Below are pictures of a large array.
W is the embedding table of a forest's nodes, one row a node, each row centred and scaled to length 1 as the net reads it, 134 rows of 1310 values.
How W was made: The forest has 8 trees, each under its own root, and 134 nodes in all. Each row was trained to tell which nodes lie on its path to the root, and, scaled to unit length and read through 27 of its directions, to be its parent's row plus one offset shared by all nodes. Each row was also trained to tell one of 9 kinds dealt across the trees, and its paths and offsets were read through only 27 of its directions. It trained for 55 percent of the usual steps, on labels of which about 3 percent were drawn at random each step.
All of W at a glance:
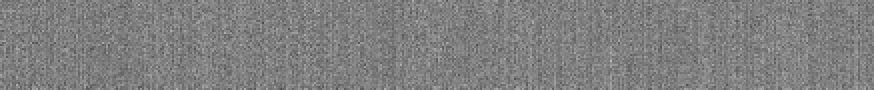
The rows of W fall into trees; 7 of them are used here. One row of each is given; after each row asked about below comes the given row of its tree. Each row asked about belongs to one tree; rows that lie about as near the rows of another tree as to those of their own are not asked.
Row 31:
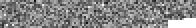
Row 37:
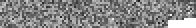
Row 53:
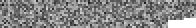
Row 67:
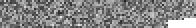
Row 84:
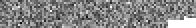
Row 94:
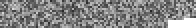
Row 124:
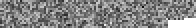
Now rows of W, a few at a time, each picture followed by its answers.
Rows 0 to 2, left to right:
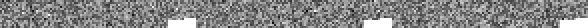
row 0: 67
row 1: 84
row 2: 53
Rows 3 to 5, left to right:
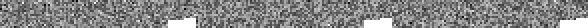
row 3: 94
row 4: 53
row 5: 67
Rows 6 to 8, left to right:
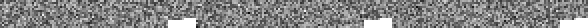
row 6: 124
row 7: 31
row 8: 31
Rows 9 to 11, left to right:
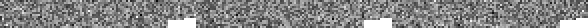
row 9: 53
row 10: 67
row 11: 31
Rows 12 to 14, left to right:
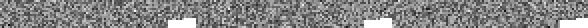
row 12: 37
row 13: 84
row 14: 84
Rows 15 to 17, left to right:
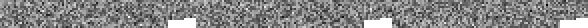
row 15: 31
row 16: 31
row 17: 84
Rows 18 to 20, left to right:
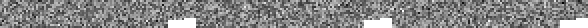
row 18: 37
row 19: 94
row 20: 84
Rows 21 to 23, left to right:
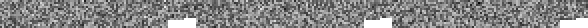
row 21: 53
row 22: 67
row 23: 94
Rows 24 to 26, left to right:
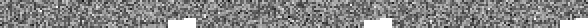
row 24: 37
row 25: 94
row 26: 37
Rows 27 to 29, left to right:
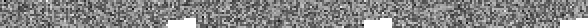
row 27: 94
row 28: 84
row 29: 31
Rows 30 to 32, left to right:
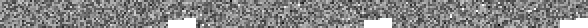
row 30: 31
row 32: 53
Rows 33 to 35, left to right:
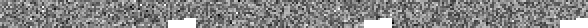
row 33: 31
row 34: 53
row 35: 124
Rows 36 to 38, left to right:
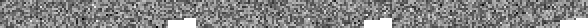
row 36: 84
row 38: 31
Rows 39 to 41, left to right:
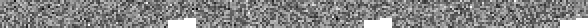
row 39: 53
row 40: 124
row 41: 31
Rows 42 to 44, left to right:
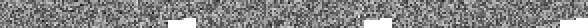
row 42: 94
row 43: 53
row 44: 31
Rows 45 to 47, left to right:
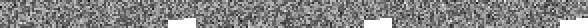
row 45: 31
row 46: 94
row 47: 124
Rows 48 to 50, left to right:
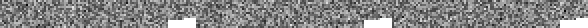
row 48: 84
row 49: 31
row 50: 124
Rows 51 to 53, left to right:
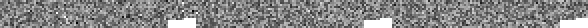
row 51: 84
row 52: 94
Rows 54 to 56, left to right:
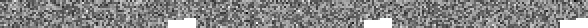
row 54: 94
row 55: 84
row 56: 84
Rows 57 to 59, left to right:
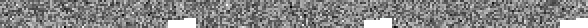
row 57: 94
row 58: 84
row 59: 124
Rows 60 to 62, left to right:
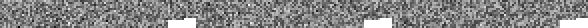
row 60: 84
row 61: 53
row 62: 53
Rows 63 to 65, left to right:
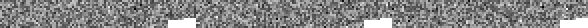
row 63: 31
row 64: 31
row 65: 124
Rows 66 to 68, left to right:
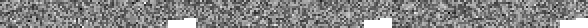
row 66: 94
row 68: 94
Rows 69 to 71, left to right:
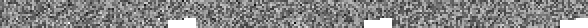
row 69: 84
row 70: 37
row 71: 84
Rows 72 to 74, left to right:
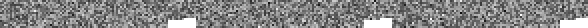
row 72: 53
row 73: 53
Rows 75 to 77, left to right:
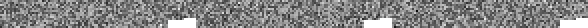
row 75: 53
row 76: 94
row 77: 37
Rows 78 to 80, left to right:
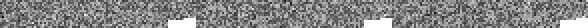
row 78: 67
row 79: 84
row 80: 94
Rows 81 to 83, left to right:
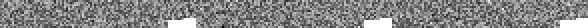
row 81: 94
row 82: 67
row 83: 94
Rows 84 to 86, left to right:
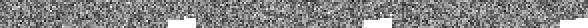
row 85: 53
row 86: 53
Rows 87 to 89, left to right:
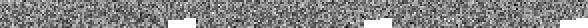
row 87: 31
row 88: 124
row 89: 94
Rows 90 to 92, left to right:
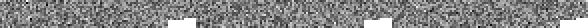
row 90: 124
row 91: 84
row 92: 124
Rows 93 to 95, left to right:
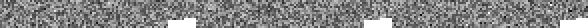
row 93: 124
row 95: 31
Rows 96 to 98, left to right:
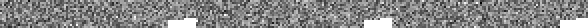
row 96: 94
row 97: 67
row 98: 67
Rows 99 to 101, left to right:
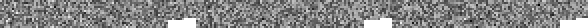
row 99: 124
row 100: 37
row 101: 84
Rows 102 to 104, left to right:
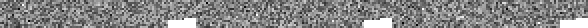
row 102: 67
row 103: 67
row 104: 31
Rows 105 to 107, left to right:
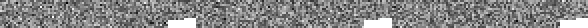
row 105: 37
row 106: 31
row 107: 124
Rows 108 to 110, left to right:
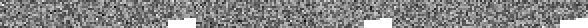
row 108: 31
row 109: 94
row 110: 53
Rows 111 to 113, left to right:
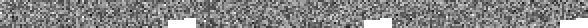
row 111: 31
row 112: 67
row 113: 124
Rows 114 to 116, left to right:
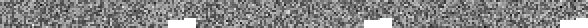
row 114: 84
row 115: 53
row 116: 37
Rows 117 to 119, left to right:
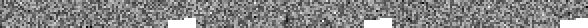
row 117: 124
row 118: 94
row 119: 37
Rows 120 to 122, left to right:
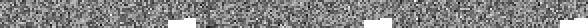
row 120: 31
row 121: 67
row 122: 94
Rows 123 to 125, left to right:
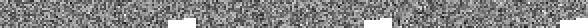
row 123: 37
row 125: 84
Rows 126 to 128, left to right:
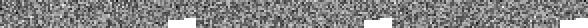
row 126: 67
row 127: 84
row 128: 37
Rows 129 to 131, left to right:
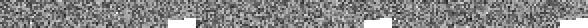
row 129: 67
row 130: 94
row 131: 124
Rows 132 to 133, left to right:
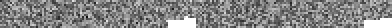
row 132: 84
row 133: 84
